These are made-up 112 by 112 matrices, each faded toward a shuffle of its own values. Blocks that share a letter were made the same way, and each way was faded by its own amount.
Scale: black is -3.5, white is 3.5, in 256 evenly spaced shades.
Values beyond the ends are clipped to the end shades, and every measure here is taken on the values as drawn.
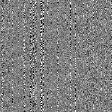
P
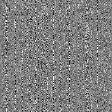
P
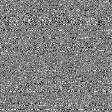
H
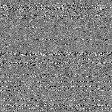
H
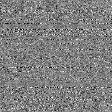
H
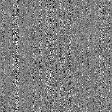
P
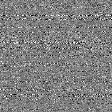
H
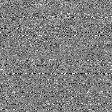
H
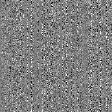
P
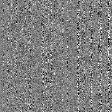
P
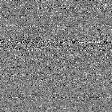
H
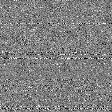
H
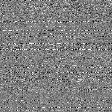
H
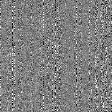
P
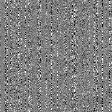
P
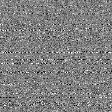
H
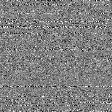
H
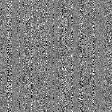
P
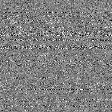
H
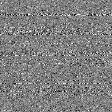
H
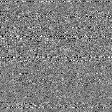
H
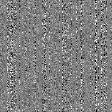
P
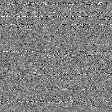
H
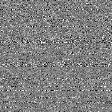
H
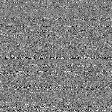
H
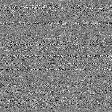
H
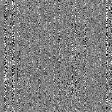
P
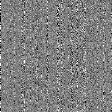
P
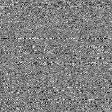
H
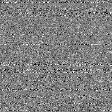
H
